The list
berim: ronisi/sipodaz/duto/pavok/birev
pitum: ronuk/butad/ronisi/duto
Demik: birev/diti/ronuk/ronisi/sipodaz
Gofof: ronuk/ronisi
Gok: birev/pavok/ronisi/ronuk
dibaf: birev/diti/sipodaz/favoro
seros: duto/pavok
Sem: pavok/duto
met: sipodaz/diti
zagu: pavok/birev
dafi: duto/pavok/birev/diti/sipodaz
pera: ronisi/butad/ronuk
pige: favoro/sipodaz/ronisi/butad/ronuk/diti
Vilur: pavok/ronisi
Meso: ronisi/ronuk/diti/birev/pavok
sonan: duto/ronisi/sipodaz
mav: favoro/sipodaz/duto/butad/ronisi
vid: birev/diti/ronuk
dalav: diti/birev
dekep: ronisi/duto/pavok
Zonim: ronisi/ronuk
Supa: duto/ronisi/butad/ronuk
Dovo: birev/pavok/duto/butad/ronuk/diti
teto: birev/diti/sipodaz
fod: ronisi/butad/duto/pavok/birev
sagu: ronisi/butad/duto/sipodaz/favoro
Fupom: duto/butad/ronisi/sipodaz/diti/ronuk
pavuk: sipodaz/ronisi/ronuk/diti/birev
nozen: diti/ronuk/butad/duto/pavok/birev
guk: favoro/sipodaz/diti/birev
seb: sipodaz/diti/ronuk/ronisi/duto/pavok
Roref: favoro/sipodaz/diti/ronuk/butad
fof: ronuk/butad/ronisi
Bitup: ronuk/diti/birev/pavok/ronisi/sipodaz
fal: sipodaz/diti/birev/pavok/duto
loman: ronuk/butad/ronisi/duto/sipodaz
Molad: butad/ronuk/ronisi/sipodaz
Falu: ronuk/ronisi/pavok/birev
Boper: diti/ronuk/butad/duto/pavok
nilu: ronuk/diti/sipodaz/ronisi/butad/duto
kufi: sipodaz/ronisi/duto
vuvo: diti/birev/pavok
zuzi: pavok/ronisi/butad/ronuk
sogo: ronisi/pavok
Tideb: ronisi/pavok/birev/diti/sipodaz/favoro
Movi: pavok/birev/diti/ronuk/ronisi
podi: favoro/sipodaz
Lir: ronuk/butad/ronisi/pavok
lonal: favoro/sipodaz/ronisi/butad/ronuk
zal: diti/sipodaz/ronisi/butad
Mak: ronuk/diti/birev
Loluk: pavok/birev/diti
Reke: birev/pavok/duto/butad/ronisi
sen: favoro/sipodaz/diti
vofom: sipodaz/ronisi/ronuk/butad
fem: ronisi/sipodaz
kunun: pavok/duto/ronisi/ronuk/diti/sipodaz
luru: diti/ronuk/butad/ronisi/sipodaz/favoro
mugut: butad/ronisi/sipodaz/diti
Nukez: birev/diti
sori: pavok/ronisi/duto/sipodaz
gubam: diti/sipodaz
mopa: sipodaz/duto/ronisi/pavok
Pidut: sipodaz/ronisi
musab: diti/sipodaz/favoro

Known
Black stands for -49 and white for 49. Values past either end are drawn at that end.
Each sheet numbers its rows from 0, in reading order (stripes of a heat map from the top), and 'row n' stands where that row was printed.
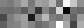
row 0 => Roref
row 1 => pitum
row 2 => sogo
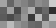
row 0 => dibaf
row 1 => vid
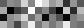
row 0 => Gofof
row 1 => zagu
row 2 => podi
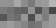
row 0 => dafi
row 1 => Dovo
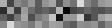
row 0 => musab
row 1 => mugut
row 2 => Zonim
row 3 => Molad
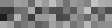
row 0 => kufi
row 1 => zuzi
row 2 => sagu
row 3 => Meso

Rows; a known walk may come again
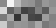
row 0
vuvo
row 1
sagu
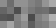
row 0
luru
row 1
Roref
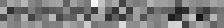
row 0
Movi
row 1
Demik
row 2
teto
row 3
Sem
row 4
musab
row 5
seb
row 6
Pidut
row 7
kufi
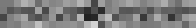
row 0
Fupom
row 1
dibaf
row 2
pavuk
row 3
fem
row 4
Bitup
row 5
nilu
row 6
Molad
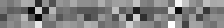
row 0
pige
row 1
podi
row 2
dafi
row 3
sori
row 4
Nukez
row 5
loman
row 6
sogo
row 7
Reke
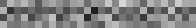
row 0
Gok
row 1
mugut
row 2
zal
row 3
fof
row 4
berim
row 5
zuzi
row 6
Meso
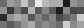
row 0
Supa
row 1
fod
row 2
gubam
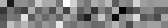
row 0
met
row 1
nozen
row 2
seros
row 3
pitum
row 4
Gofof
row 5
guk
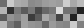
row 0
Lir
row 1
mav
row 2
dalav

